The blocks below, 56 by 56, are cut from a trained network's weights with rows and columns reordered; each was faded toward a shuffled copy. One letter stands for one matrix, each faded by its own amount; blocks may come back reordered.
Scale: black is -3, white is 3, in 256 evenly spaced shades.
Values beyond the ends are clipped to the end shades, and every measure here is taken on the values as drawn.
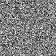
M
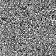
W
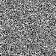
M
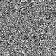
W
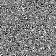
M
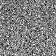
W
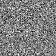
W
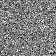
M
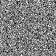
W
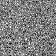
W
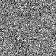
M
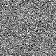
W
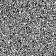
M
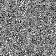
M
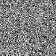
W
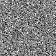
M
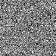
W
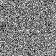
M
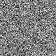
M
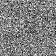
M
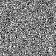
W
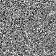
M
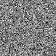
W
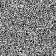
W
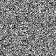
W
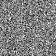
M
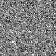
W
